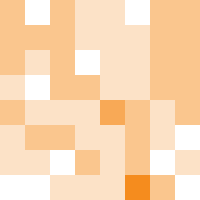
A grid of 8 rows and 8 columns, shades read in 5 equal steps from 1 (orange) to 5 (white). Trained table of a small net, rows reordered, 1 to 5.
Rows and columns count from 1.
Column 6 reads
5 4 4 4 3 3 3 1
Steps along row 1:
up down up same up down same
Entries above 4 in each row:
2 0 1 1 0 1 2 3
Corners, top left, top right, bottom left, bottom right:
3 3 5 5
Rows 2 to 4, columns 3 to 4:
3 4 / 3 5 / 3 3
